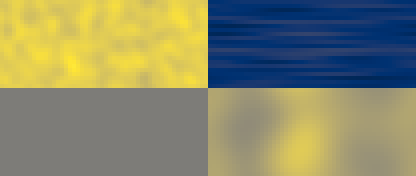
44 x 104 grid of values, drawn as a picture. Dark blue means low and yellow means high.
The table splits into 2 rows of 2 panels. Panel 1,1: very high, blotchy, faint in contrast. Panel 1,2: very low, streaked across, faint in contrast. Panel 2,1: middling, flat. Panel 2,2: high, smooth.
